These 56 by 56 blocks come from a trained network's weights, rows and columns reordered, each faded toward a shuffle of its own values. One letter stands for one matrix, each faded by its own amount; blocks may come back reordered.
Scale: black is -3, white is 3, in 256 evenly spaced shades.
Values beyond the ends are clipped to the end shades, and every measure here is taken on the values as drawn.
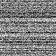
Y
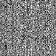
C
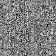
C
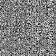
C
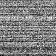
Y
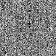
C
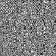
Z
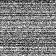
Y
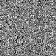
C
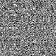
Z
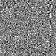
Z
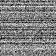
Y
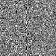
Z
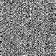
C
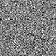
Z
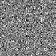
Z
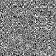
Z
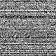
Y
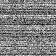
Y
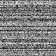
Y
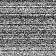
Y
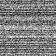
Y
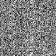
C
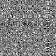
Z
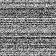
Y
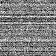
Y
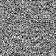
Z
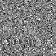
Z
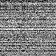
Y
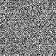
Z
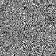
Z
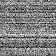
Y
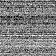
Y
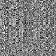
C
